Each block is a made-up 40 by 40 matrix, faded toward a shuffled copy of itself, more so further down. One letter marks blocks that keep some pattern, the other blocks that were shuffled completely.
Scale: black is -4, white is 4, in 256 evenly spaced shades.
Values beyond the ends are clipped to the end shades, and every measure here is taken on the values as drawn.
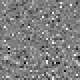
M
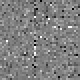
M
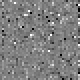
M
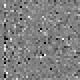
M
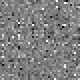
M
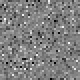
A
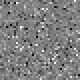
A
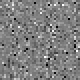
M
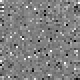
M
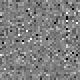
M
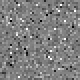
A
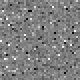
A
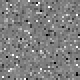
A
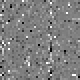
M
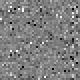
M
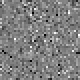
M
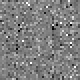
M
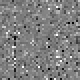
M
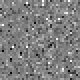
M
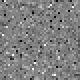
A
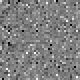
M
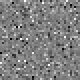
A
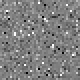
A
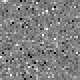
A
